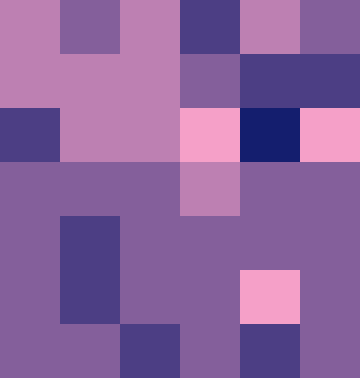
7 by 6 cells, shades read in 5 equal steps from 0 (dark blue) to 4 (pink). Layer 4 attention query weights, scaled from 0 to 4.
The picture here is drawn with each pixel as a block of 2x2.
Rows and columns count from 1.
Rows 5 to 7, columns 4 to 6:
2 2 2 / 2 4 2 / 2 1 2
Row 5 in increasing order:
1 2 2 2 2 2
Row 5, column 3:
2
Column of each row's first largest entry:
1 1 4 4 1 5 1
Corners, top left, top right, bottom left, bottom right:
3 2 2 2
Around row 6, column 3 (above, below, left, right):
2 1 1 2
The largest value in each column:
3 3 3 4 4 4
